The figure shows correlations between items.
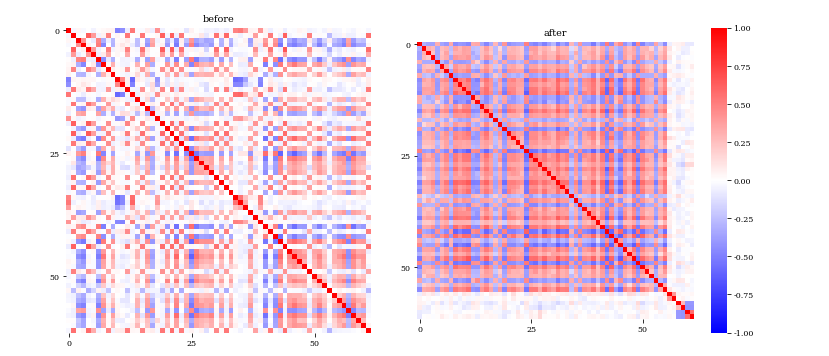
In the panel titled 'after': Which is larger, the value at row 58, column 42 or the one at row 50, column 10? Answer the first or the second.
the second
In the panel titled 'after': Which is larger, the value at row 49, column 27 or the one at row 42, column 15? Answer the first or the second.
the first
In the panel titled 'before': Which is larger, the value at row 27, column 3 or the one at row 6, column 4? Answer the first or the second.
the second
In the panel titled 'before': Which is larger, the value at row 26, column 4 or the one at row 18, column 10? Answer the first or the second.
the first
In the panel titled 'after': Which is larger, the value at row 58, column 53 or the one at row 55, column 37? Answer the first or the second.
the second
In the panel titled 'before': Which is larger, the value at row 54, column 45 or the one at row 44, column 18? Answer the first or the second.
the first
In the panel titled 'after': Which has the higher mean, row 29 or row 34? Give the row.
29
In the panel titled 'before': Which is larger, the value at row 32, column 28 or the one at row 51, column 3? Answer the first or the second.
the first
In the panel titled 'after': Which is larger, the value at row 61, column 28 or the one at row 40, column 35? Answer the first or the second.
the second
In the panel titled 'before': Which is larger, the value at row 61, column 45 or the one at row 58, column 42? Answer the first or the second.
the first
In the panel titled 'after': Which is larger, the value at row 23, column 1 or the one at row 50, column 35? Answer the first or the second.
the second
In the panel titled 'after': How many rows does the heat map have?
62
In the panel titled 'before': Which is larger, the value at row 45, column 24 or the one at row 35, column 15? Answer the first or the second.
the first
